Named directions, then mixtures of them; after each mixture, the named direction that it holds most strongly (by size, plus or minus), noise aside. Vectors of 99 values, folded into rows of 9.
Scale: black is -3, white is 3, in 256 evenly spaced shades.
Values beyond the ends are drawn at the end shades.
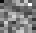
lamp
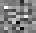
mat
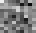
lamp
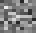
mat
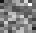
lamp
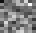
lamp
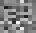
mat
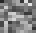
lamp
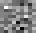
mat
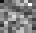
lamp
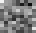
lamp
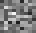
mat
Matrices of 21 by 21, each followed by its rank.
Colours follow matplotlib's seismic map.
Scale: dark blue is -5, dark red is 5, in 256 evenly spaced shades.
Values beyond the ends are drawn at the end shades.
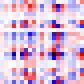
two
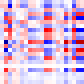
two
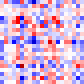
three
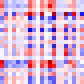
two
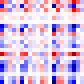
two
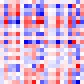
two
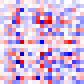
three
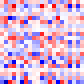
three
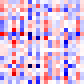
three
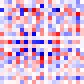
three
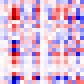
two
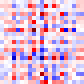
three
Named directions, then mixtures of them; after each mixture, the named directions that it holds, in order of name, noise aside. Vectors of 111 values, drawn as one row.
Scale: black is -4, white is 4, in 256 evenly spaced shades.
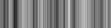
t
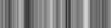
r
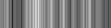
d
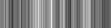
d, r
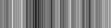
d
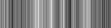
d, r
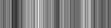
d, t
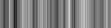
t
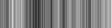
d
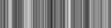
r, t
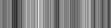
d, t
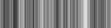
r, t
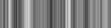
r, t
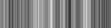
d, r
